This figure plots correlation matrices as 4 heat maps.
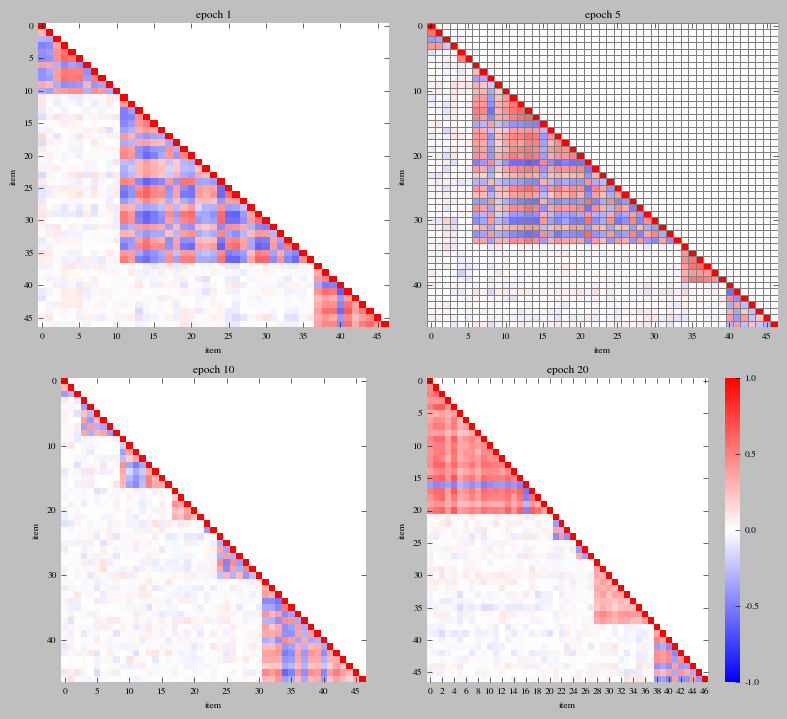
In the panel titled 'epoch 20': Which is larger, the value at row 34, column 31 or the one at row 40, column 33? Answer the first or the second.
the first
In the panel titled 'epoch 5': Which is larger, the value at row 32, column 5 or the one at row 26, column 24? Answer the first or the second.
the first
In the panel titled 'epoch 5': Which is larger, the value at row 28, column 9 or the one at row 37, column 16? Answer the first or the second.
the first
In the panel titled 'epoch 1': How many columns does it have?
47
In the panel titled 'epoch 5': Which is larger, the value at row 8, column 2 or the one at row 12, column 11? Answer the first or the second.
the second
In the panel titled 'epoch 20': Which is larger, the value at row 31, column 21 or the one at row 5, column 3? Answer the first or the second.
the second
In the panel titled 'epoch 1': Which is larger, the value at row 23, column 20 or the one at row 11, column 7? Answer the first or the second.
the second
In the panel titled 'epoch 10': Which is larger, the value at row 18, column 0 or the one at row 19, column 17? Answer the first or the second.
the second
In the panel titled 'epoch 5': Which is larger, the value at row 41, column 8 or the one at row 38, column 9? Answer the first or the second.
the second
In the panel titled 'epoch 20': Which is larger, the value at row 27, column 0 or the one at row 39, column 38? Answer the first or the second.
the second
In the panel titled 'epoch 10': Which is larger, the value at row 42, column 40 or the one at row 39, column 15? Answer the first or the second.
the second
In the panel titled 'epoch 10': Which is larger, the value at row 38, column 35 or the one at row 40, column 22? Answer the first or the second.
the second
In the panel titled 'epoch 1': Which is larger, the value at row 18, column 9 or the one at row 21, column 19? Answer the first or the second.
the first
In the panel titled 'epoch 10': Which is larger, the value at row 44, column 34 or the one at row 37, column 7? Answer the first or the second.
the second
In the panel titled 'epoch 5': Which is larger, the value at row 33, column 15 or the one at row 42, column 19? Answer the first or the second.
the second
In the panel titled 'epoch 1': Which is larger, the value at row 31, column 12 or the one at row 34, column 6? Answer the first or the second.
the second
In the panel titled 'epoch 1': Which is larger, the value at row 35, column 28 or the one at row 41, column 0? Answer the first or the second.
the first
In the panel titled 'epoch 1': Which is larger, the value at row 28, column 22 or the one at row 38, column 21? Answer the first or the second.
the second
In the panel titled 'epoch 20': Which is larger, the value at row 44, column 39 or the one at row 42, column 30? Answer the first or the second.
the second
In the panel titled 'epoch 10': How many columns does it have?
47
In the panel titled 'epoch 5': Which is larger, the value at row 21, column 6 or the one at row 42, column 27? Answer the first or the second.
the second
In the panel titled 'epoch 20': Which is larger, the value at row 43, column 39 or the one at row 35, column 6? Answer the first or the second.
the first
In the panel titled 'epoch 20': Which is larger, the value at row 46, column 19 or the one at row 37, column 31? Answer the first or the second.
the second
